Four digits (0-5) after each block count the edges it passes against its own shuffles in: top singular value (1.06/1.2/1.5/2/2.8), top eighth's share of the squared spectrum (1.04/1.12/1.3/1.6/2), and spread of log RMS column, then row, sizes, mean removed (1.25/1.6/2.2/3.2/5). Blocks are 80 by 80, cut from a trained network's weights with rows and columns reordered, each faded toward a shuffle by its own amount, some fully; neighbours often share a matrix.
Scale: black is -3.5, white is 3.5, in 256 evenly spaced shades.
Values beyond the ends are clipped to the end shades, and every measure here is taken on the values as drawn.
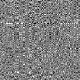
3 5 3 3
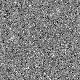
0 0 0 0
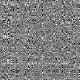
3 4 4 1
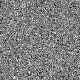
1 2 1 0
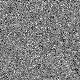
0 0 0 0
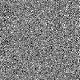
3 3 2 1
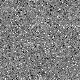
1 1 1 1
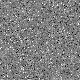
0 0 0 0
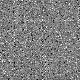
2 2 1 0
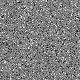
0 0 0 0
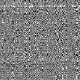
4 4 4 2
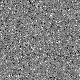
0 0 0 0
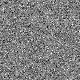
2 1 0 0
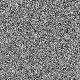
0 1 0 0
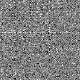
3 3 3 1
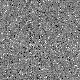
2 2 1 0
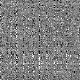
3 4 3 1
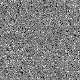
2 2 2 0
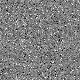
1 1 1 0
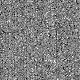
2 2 0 1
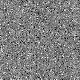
1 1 0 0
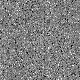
0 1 0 0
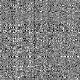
3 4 1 3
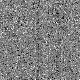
1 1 0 1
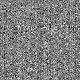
2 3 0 2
